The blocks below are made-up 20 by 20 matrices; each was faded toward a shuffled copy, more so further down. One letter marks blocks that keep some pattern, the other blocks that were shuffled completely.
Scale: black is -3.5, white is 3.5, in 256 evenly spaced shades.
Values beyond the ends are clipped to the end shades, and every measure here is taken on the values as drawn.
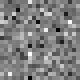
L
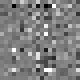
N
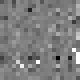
N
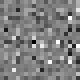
N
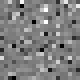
L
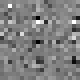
N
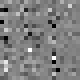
N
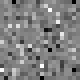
L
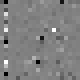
N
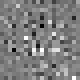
N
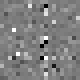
N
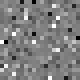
L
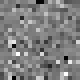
L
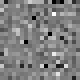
N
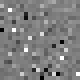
L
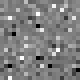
L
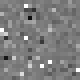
L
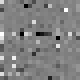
N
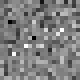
L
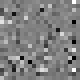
N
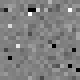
N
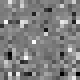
N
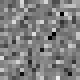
L
